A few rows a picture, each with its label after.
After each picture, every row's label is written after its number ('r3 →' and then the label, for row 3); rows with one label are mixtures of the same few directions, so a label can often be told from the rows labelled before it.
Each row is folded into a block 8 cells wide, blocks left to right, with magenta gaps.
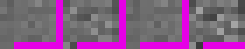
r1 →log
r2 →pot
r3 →log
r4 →pot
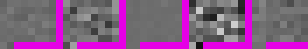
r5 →pot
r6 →pot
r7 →log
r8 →pot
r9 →log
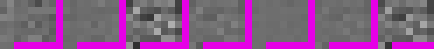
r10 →log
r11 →log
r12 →pot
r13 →pot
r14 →log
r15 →pot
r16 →pot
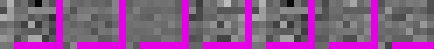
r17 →log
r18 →pot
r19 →pot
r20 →log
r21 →log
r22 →log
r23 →pot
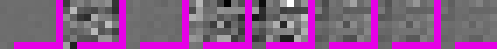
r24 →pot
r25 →pot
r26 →log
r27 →log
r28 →log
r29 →log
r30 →log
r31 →log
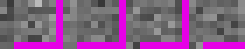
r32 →log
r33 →log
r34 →pot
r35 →pot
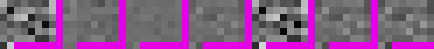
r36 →pot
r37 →log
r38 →pot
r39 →pot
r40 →pot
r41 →pot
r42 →pot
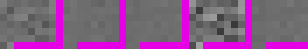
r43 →pot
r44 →log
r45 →log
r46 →pot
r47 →log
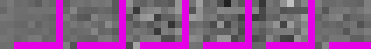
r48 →log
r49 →pot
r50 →pot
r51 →log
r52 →log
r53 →pot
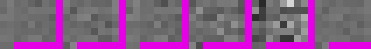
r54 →log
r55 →pot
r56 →log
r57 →pot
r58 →log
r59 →pot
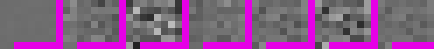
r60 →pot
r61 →log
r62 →pot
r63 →log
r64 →pot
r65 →pot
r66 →pot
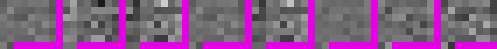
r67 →pot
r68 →log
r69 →log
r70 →pot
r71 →log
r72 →pot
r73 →pot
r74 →pot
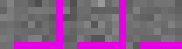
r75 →log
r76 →log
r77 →pot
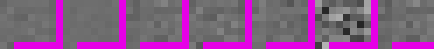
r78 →pot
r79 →pot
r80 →log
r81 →pot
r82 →log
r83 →pot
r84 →log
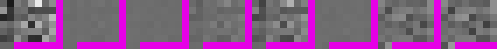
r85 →log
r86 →log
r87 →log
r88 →log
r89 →log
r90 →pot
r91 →pot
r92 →pot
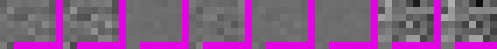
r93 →pot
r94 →pot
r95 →log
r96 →pot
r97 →pot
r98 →pot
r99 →log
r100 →log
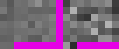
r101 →log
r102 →pot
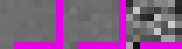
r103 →log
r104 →pot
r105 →pot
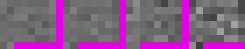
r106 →pot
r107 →pot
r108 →log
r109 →pot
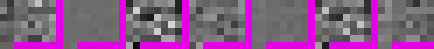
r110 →log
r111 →pot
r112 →pot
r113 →pot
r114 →log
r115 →pot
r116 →log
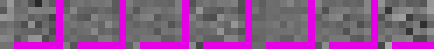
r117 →log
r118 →pot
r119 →pot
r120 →pot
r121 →log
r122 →pot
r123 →pot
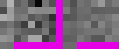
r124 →log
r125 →log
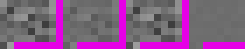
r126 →pot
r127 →pot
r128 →pot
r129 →pot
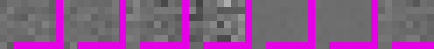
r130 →pot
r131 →pot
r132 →log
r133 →log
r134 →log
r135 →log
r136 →log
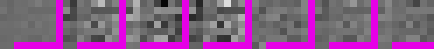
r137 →log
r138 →log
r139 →log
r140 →log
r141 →pot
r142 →log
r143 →log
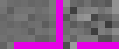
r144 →pot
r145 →pot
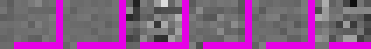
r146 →log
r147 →pot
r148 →log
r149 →pot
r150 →pot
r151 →log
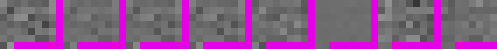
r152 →pot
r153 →pot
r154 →pot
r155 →pot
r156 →pot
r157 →log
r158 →log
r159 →log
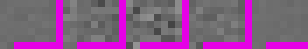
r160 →pot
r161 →log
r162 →pot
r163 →pot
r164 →log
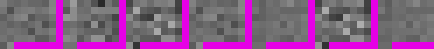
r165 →pot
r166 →log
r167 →pot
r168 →pot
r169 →log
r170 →pot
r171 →log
